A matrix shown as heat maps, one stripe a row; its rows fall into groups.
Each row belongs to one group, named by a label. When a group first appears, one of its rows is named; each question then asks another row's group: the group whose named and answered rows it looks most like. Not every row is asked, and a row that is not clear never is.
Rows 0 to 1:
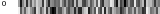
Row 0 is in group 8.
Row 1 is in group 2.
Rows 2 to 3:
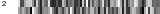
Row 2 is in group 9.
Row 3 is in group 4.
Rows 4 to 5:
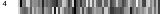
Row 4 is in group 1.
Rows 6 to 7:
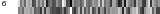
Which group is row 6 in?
2
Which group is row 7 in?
9
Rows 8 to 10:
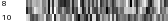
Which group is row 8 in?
9
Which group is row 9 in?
9
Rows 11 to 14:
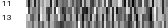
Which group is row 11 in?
8
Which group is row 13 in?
4
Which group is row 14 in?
2
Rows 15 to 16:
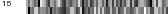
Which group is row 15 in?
4
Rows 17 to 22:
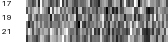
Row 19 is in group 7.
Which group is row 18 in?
9
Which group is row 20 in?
1
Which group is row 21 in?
2
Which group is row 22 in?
4
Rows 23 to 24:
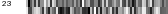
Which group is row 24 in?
9
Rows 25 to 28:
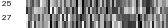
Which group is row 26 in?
9
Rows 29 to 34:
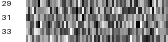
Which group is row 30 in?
8
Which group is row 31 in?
1
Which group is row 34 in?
2
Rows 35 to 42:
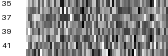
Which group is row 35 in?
2
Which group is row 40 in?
9
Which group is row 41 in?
7
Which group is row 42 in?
8
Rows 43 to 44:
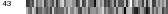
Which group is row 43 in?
1
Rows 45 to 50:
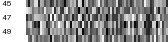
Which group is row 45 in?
1
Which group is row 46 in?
2
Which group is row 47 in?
9
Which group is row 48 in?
4
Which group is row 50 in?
7
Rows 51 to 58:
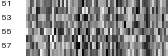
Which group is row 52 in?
7
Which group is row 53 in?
4
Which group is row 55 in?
2
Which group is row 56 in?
9
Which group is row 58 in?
4
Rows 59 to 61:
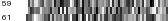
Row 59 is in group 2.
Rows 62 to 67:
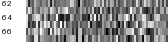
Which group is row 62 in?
1
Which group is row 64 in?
9
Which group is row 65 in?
8
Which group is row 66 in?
9
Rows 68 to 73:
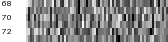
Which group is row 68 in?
2
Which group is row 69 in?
1
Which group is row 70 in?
8
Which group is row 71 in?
8
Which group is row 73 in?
7
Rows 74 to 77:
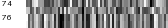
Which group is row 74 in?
9
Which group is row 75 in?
7
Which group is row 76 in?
2
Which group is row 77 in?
2
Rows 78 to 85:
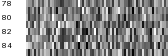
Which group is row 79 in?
8
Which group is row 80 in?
8
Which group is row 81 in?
1
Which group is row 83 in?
9
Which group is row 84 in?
2
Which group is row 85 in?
8
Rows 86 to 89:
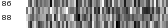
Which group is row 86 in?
7
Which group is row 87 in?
2
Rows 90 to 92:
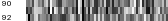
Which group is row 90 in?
2
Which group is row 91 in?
9
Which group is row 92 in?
1
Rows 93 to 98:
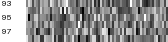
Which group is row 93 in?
2
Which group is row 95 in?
1
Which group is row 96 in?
2
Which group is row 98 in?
2
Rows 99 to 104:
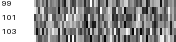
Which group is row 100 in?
7
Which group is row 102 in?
4
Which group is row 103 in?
8
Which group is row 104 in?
7
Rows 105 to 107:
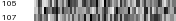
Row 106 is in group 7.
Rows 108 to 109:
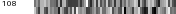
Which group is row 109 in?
7
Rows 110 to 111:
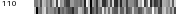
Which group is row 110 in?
2
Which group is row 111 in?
1
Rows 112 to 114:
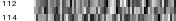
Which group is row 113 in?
7
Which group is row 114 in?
4
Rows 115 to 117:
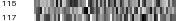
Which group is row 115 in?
9
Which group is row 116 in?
1
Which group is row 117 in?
7
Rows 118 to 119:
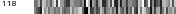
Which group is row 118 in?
2
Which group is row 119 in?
1
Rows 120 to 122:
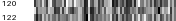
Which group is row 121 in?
4
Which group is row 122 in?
1
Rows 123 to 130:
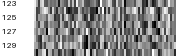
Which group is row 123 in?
7
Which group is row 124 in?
9
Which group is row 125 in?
4
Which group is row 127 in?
4
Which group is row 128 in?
1
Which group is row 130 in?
1
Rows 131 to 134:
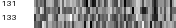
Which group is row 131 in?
4
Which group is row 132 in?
7
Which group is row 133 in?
4
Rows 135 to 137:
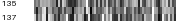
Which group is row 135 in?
9
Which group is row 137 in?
1
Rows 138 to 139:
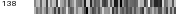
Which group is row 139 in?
1
